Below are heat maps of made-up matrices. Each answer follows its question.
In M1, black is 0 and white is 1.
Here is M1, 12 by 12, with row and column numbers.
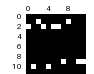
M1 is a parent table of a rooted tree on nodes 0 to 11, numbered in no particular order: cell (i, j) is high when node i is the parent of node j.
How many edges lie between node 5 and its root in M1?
4
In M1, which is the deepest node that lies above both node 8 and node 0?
1
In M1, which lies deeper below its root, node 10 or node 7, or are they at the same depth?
the same depth
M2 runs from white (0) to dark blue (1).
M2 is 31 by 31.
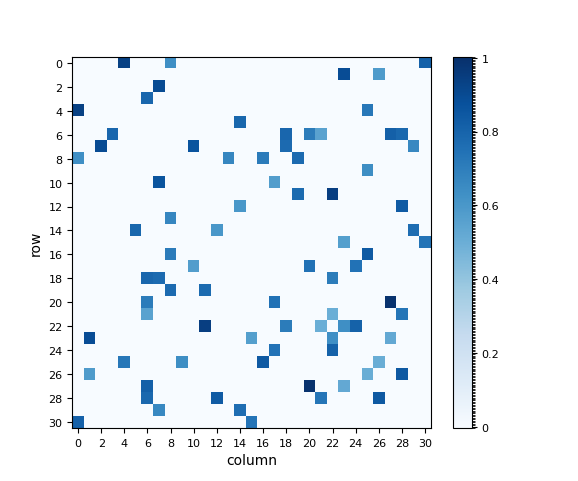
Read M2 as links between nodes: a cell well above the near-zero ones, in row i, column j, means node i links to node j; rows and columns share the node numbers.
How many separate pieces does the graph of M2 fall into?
1
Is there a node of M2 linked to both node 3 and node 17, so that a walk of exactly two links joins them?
no
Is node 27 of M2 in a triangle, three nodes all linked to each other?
yes
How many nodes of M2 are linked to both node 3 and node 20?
1
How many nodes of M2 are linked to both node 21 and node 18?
2
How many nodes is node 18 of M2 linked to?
3
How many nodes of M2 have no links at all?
0
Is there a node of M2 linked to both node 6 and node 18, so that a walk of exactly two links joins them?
no
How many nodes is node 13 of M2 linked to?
1
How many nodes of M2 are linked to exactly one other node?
5
